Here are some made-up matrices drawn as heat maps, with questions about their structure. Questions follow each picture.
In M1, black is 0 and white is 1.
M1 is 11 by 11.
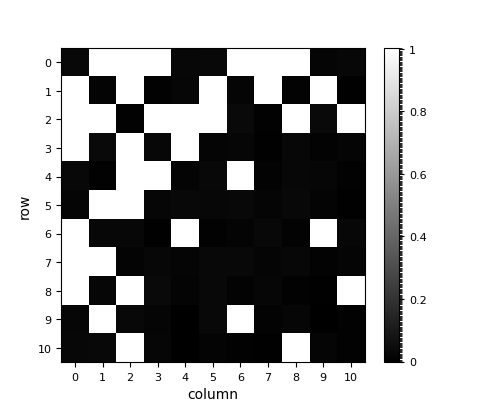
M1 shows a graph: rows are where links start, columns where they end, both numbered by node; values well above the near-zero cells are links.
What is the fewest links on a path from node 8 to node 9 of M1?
3
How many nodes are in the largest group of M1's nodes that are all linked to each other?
3
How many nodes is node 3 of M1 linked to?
3
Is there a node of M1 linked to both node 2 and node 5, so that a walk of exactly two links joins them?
yes
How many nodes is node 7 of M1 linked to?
2
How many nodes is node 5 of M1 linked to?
2
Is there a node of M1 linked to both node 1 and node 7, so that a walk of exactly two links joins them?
yes
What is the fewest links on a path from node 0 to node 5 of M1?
2
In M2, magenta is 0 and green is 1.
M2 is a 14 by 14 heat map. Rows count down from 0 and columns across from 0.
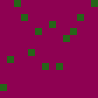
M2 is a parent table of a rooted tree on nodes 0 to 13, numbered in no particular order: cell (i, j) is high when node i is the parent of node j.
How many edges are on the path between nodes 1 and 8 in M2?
1
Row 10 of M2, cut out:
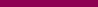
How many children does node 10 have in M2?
0
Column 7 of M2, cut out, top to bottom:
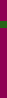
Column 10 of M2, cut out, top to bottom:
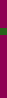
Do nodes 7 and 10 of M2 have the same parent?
no
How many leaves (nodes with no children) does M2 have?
5
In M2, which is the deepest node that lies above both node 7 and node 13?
0
